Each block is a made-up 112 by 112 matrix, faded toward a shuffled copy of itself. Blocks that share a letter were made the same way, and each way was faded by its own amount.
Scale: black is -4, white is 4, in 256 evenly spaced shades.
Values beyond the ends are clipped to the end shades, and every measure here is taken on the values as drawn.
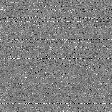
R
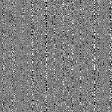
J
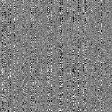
J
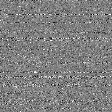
R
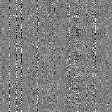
J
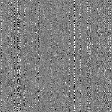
J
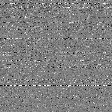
R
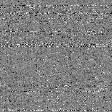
R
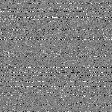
R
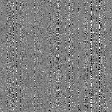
J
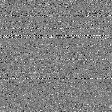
R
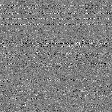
R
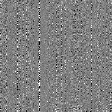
J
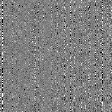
J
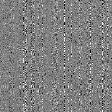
J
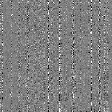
J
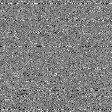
R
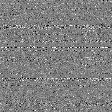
R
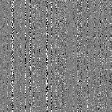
J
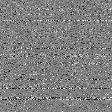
R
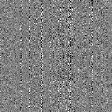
J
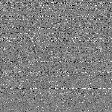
R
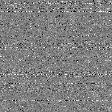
R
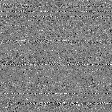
R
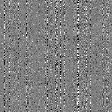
J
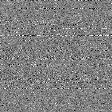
R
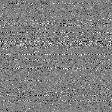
R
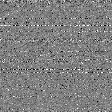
R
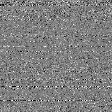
R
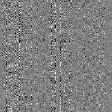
J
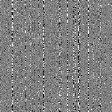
J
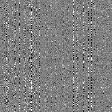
J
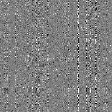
J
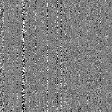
J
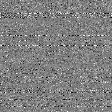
R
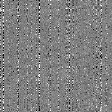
J
